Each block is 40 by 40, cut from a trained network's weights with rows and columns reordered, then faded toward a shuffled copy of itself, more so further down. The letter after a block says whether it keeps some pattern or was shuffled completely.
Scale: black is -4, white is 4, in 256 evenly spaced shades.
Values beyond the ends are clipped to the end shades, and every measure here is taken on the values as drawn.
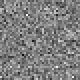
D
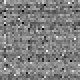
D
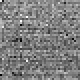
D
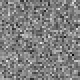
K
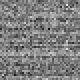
D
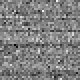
D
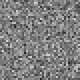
K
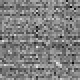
D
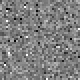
K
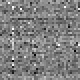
D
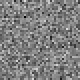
K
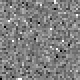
K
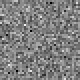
K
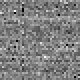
D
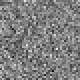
D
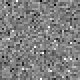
K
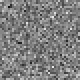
K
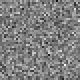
K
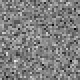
K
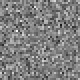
K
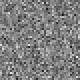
D
